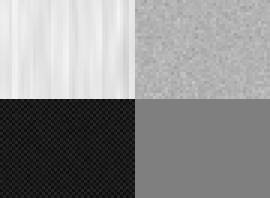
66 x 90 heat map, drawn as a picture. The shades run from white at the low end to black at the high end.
The table splits into 2 rows of 2 panels. Panel 1,1: very low, streaked downward, faint in contrast. Panel 1,2: low, fine-grained, faint in contrast. Panel 2,1: very high, checkered, faint in contrast. Panel 2,2: middling, flat.
